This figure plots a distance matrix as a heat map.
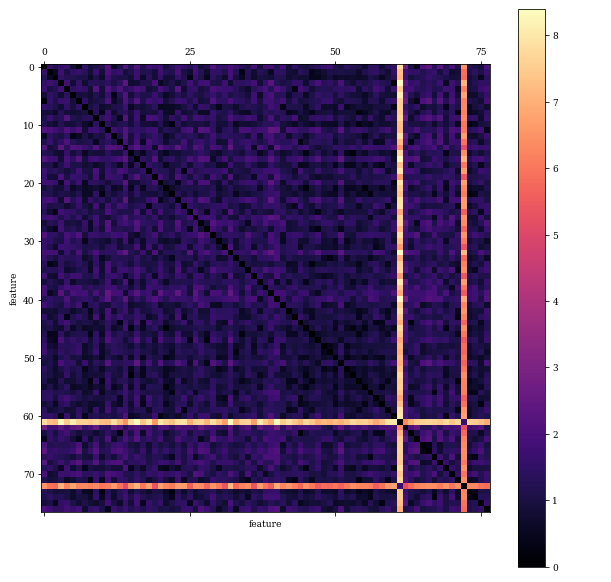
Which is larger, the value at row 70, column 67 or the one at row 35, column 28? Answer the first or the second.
the first
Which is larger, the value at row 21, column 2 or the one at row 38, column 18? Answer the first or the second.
the second
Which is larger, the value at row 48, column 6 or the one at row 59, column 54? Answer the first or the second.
the first
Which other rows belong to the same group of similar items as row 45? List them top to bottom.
0, 1, 2, 3, 4, 5, 6, 7, 8, 9, 10, 11, 12, 13, 14, 15, 16, 17, 18, 19, 20, 21, 22, 23, 24, 25, 26, 27, 28, 29, 30, 31, 32, 33, 34, 35, 36, 37, 38, 39, 40, 41, 42, 43, 44, 46, 47, 48, 49, 50, 51, 52, 53, 54, 55, 56, 57, 58, 59, 60, 62, 63, 64, 65, 66, 67, 68, 69, 70, 71, 73, 74, 75, 76
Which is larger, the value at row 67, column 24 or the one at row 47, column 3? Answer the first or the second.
the second
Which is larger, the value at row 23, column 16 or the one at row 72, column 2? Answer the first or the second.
the second
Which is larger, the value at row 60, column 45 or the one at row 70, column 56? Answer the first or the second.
the second
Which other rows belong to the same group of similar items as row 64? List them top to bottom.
0, 1, 2, 3, 4, 5, 6, 7, 8, 9, 10, 11, 12, 13, 14, 15, 16, 17, 18, 19, 20, 21, 22, 23, 24, 25, 26, 27, 28, 29, 30, 31, 32, 33, 34, 35, 36, 37, 38, 39, 40, 41, 42, 43, 44, 45, 46, 47, 48, 49, 50, 51, 52, 53, 54, 55, 56, 57, 58, 59, 60, 62, 63, 65, 66, 67, 68, 69, 70, 71, 73, 74, 75, 76
